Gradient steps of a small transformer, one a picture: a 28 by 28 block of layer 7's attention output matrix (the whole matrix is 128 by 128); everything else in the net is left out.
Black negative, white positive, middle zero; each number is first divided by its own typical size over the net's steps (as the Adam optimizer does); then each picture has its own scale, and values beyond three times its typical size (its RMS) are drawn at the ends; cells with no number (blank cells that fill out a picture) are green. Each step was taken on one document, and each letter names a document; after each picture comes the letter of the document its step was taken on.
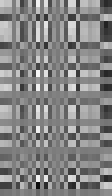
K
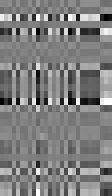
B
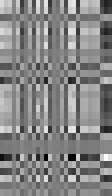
K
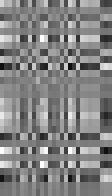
K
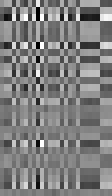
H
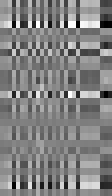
B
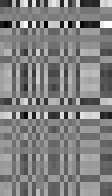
H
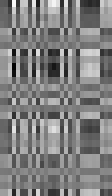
H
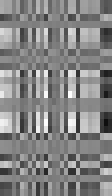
K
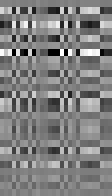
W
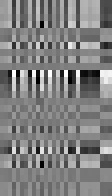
B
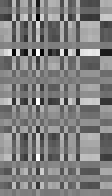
H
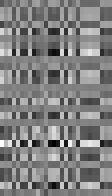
W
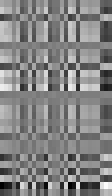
K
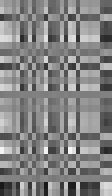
K
